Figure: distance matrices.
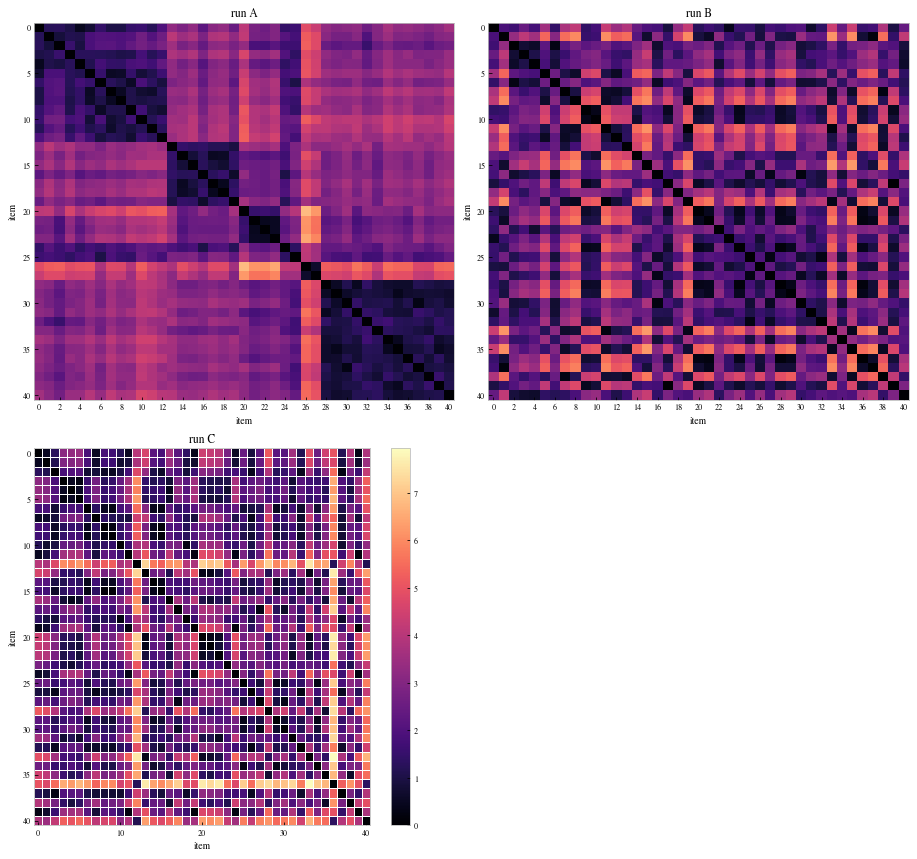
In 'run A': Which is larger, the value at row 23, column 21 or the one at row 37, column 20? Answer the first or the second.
the second
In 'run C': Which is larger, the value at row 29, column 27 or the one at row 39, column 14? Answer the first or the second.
the second
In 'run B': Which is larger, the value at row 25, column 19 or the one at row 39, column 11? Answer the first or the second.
the second
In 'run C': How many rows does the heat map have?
41
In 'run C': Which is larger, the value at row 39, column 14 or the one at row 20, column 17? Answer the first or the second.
the second
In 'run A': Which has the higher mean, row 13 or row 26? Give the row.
26
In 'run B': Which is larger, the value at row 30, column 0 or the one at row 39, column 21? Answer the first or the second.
the first
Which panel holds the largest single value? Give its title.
run C
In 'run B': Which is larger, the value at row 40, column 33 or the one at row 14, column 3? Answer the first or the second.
the second
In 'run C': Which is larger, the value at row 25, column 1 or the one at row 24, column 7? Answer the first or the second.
the first
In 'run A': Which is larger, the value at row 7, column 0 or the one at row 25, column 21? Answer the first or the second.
the second
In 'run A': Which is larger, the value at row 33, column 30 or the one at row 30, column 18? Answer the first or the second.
the second
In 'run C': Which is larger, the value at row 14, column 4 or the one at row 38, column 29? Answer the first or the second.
the second
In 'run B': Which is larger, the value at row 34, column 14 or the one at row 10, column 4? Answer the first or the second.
the second
